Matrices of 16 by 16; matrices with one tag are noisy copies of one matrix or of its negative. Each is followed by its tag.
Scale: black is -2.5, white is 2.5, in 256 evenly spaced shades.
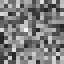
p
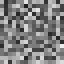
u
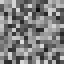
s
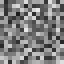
u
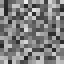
u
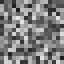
s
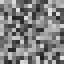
s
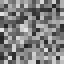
p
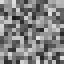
s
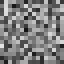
u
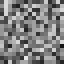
u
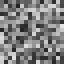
p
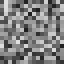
u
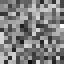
p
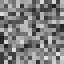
p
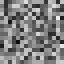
u
